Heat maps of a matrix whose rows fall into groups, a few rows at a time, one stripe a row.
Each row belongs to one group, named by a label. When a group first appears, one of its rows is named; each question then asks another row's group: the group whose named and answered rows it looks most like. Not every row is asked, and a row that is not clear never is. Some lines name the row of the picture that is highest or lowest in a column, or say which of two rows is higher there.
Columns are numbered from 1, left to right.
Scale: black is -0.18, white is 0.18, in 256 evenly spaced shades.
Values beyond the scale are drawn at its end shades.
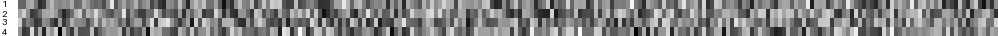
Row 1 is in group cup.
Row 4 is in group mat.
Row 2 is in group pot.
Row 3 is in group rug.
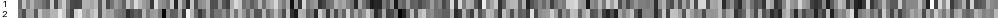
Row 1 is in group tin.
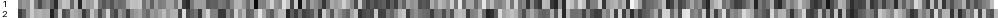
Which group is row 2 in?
rug
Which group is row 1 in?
tin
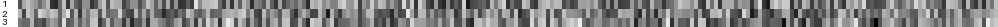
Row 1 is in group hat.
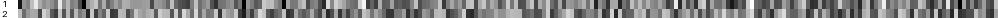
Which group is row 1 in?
tin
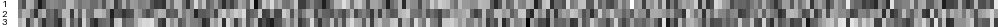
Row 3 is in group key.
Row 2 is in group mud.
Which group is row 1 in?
cup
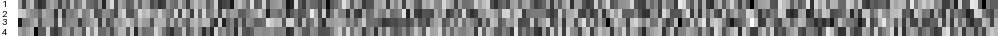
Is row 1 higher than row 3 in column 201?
Yes
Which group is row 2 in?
rug
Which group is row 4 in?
pot
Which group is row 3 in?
tin
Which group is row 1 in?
cup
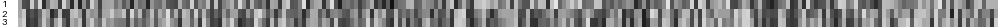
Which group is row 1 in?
mat
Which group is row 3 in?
rug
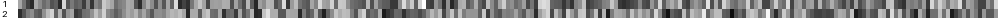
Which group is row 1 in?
hat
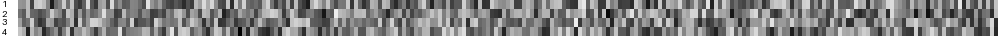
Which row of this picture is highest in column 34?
1
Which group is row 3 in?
pot
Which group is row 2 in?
cup
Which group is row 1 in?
hat
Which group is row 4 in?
key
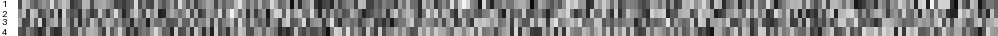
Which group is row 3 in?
mat
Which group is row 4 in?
pot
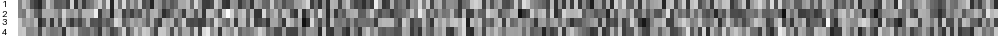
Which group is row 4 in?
rug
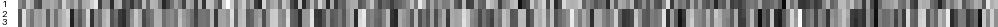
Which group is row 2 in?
mud
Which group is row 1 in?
mat
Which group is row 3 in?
mud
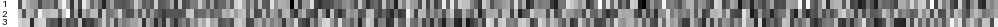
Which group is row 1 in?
mud
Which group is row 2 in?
mat
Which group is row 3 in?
hat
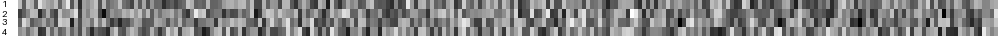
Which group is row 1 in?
mat
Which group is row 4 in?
key
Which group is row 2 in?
tin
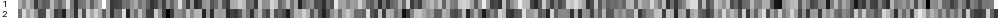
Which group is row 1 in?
cup
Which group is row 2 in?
pot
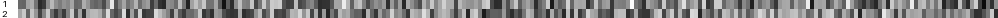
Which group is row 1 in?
cup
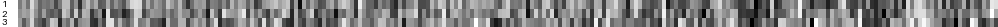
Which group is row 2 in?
mud
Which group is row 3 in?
cup
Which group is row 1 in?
tin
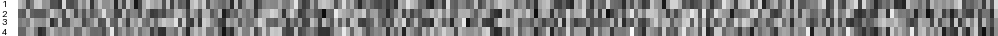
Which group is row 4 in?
cup
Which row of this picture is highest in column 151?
3
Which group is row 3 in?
rug
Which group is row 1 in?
hat
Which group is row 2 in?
cup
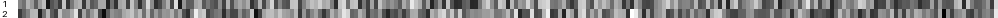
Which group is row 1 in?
hat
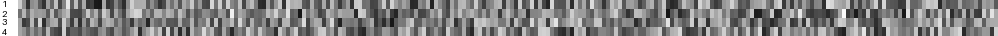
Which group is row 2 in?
tin
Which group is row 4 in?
hat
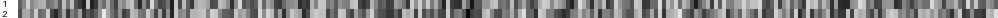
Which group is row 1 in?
hat
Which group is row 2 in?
hat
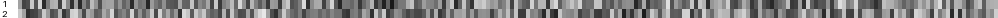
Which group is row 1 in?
mat
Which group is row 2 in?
rug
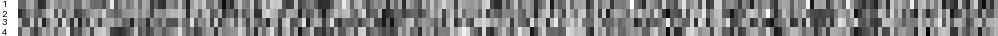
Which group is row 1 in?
cup
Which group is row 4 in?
mud
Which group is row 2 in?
tin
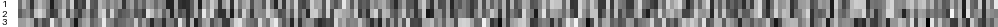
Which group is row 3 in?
cup
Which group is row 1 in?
hat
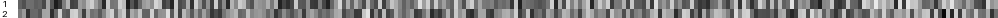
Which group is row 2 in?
rug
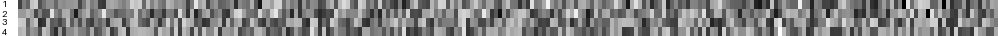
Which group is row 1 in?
tin
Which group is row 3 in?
key
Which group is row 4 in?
rug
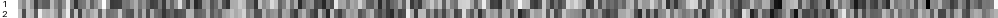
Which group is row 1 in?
cup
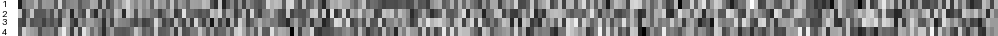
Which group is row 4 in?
mud
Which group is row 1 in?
tin
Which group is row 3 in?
pot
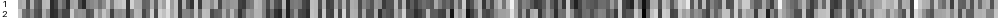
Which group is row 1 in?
rug
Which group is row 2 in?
rug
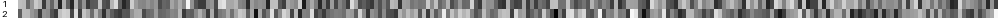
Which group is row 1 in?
key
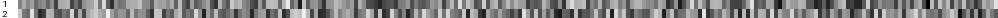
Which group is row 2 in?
pot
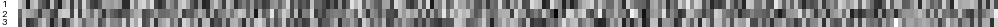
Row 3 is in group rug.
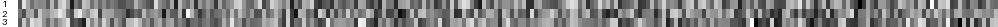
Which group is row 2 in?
mat
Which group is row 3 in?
tin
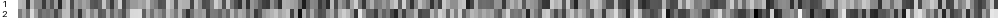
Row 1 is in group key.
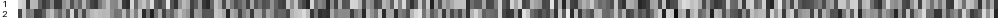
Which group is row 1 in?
key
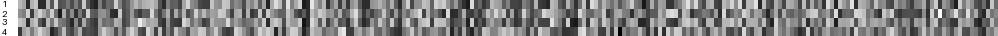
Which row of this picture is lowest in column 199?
4
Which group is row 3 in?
key
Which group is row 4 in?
hat
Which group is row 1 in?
key
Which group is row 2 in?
hat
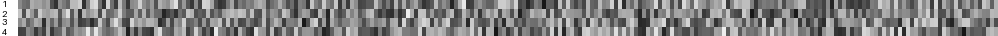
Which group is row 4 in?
pot
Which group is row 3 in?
key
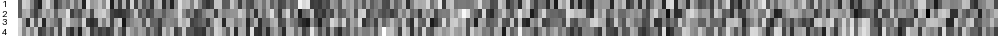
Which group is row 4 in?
key
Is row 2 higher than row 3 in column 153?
No
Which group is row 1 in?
pot
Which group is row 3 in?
key
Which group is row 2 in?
mud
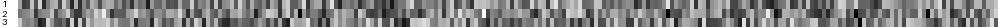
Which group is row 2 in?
tin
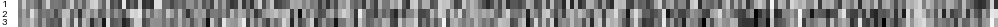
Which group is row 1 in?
pot
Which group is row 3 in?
mud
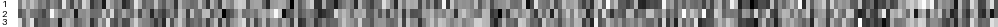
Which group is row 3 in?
cup
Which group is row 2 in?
cup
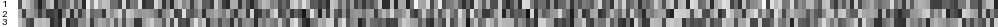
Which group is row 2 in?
key
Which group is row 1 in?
pot
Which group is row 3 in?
hat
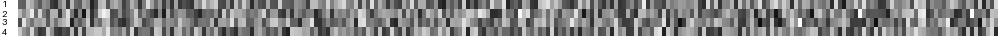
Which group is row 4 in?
pot
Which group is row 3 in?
mud
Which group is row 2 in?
cup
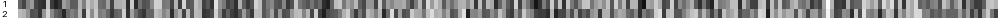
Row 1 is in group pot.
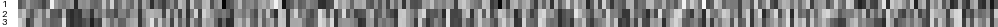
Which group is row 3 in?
hat
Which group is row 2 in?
hat
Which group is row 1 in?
cup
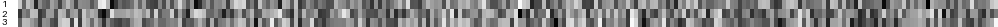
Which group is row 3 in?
mud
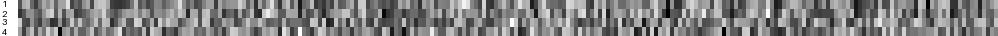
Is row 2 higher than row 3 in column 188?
Yes
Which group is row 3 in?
rug
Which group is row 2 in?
tin
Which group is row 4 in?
mat
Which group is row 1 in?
mud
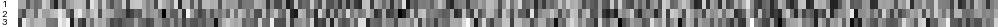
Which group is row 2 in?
mat
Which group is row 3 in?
mud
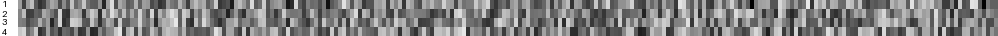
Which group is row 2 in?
rug
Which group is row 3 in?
rug
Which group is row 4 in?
key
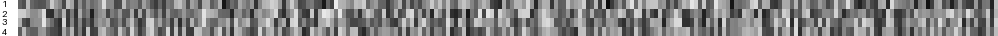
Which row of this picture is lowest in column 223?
1
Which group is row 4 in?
hat
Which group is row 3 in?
hat
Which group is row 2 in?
hat
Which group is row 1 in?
cup
